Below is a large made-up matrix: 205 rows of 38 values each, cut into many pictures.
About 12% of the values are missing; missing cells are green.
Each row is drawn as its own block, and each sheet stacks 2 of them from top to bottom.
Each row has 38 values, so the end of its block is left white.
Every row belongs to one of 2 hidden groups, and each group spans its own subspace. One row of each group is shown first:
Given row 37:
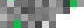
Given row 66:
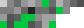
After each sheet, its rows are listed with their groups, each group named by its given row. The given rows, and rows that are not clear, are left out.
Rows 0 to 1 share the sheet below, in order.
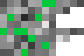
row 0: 37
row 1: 66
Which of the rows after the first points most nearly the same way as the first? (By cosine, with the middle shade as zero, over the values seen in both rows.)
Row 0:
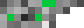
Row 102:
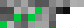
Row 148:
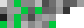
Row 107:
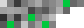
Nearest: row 102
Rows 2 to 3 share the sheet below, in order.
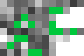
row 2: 66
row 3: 66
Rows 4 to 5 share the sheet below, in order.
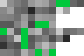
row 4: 66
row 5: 66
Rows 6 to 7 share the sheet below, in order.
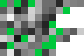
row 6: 66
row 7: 66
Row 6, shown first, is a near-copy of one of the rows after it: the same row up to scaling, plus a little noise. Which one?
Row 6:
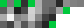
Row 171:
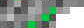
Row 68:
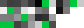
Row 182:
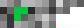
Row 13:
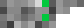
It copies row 171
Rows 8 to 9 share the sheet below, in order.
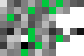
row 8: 66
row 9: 37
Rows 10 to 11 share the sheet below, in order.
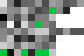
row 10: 66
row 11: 66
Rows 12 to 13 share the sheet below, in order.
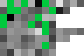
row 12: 66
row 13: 66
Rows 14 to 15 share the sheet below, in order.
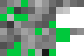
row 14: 66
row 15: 37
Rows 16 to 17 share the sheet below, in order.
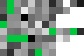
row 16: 37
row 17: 66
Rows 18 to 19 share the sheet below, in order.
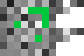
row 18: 37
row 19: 37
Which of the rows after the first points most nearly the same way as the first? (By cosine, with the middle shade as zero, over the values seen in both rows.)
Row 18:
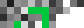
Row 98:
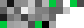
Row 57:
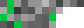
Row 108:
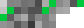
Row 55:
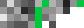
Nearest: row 98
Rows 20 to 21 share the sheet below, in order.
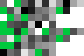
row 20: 37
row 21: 66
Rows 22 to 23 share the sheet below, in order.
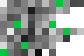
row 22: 66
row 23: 37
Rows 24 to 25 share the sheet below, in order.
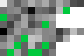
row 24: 66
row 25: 66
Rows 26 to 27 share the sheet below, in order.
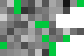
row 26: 37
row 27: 37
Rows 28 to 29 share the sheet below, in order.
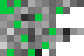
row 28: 37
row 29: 37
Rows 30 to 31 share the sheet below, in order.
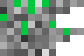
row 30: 66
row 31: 37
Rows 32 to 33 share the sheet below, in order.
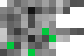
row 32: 66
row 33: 66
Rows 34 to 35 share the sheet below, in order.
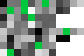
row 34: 66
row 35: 66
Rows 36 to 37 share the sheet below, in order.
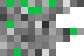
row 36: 37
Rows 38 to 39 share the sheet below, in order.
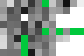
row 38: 37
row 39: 66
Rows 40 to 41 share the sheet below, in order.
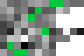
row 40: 66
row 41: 37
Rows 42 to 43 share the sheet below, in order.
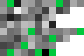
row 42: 66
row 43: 37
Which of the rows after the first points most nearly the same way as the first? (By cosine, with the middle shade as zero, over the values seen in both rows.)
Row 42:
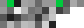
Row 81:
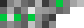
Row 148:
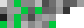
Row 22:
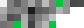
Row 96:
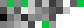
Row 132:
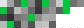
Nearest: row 132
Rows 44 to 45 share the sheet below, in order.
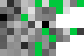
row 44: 37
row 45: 37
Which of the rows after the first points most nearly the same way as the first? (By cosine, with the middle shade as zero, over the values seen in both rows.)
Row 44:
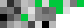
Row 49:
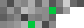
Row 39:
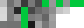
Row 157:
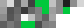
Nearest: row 49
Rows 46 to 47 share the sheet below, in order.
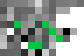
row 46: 66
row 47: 37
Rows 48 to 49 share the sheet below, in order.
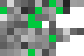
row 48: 37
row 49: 37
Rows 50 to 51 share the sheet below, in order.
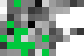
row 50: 66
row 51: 37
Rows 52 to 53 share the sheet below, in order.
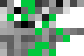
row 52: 66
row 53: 66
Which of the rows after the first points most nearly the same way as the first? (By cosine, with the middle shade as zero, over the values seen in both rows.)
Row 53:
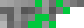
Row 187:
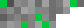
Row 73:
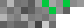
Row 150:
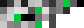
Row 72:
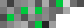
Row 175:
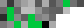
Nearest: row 73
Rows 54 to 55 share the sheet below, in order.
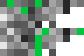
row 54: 37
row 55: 37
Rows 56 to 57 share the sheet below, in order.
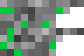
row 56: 66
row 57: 66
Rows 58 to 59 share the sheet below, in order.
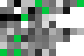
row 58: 66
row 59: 37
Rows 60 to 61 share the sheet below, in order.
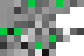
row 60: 66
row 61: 37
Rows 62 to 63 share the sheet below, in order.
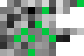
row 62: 66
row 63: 66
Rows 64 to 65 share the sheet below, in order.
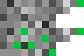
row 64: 37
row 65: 37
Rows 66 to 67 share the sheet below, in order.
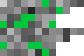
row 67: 37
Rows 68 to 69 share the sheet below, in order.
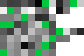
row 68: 66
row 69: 37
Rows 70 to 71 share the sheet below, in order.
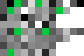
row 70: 37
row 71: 37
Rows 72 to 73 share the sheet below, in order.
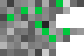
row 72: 37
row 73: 37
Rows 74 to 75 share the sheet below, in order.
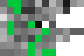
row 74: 37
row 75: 66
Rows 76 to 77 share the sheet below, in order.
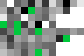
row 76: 37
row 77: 66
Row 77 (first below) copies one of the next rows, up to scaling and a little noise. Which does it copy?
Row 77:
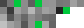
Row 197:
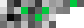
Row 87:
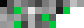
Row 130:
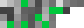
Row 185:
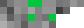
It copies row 185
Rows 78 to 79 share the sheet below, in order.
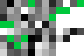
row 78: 37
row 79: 66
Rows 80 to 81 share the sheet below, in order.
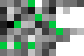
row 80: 66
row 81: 66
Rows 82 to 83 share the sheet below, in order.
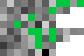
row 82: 37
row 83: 37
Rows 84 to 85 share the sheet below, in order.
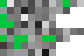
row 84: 37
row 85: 37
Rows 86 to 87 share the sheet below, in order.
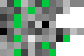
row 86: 37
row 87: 66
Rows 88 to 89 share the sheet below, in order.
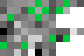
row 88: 66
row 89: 66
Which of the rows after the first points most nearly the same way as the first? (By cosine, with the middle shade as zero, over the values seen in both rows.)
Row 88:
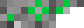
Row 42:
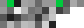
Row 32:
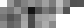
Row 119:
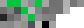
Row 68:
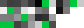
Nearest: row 119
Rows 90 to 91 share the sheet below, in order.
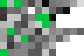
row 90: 66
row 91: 66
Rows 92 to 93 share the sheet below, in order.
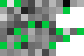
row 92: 37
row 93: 37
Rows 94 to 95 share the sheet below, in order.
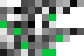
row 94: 66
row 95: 66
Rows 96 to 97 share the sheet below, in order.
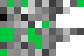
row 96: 37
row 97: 37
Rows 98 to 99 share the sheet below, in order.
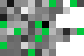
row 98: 37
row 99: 37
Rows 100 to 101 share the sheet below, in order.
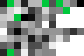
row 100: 37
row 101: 66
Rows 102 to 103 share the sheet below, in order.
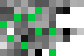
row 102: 66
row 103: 37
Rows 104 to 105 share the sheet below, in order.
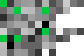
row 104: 37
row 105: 66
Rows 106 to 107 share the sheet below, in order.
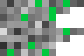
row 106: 37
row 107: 66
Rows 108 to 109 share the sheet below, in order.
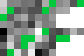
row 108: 66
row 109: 66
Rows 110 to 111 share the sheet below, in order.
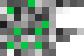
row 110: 66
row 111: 66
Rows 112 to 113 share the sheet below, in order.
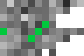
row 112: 37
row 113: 37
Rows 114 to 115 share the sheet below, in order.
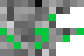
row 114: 66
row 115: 37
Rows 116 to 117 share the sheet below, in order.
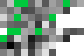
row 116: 37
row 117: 66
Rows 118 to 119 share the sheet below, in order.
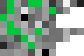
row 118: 37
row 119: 37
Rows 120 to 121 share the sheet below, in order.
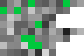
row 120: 66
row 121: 37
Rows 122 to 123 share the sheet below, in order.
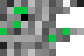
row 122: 37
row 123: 66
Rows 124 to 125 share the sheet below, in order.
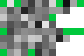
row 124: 37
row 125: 66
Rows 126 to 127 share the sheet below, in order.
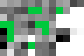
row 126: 66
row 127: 66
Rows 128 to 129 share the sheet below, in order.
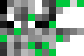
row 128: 66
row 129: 66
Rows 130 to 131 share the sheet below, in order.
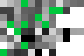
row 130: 66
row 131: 37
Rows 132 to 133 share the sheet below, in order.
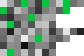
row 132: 66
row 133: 37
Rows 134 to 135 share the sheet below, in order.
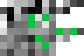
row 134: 66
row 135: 66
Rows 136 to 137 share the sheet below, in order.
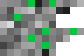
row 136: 66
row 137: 37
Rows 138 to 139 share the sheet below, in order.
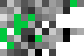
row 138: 37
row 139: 37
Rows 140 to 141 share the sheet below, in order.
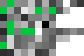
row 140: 37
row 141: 66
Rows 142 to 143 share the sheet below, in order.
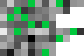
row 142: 37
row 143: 66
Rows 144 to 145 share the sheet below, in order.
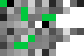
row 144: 37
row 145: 37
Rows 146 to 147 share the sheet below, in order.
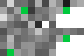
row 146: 37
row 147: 66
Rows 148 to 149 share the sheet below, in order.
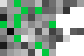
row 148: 66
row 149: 37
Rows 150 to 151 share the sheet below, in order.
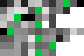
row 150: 37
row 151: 66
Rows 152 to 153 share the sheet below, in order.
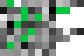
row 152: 66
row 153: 37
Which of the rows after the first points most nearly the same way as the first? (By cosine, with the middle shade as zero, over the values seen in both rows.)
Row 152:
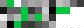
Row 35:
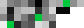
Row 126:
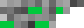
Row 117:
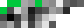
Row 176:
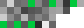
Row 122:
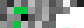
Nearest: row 126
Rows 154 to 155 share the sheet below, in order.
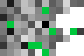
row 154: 37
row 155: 37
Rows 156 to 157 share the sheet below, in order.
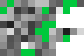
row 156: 66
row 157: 37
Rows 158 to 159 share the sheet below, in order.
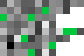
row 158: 37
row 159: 66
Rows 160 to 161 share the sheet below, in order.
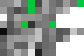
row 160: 66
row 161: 66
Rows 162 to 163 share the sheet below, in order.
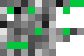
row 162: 66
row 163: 66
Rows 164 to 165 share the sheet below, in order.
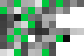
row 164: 66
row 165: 66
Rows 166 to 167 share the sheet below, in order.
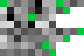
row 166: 66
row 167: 66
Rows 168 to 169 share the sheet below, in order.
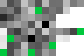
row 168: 37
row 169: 66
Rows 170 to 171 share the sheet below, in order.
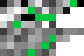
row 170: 37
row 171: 66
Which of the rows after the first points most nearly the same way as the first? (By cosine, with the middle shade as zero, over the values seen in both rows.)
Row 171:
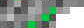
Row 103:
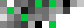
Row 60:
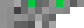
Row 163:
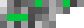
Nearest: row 60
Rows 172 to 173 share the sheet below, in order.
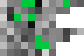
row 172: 66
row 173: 37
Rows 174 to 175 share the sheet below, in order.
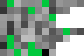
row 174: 66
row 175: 37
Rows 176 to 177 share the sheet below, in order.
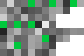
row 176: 37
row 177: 66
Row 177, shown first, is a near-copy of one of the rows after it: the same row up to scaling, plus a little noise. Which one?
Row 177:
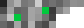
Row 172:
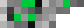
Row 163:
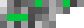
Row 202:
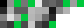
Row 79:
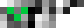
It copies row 202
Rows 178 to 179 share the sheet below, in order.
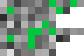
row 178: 66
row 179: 66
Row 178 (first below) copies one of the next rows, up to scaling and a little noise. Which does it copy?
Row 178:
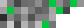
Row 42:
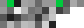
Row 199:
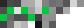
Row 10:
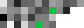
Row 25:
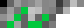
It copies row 10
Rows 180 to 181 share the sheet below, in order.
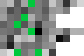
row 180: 37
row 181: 66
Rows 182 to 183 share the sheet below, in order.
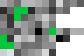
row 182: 66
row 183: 66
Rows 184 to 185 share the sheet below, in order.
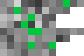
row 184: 66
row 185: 66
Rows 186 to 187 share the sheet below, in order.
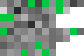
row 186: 66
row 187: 37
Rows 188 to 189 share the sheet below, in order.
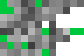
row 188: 37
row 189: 37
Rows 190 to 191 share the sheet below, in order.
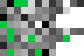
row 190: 37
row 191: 37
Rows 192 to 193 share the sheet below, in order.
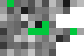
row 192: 37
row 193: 66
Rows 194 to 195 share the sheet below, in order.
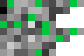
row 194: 66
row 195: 66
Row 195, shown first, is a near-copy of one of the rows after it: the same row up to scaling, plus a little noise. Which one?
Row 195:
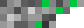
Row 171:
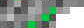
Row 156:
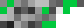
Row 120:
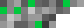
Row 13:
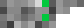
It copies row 120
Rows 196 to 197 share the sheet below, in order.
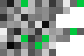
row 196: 37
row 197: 66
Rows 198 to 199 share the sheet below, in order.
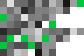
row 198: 37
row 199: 66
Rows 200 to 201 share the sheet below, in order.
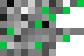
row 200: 37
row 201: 66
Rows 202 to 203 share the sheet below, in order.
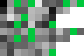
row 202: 66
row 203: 66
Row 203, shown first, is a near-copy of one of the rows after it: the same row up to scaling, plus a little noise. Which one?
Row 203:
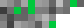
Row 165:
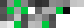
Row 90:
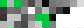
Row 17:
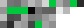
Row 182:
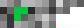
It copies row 182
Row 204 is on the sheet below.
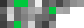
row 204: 66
